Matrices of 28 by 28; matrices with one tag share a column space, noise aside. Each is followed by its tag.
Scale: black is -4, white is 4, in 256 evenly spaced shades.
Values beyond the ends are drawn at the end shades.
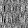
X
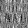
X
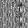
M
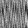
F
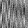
F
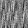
F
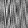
F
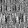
X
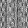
M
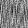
F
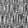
X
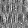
X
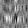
X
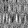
X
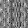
M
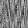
F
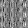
M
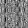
M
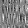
X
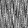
F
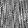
F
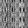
M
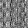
M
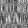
X
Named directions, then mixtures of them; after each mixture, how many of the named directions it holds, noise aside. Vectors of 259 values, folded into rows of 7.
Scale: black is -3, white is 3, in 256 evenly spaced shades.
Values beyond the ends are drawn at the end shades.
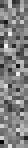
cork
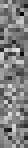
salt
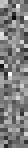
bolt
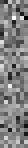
three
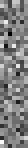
one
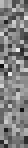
three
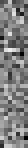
three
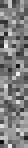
one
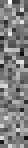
two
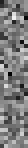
one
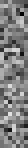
one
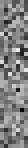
three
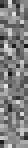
two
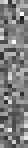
two
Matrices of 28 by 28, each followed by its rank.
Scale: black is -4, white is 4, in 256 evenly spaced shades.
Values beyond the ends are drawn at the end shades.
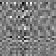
three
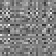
three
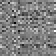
five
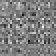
five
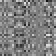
three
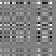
one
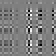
one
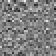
five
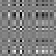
one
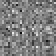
five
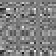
three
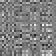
three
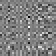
three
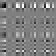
one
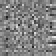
five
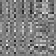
three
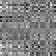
three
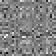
five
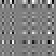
one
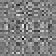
three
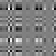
one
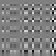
one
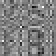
three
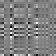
one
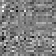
five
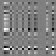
one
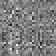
five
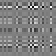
one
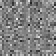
five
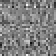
five
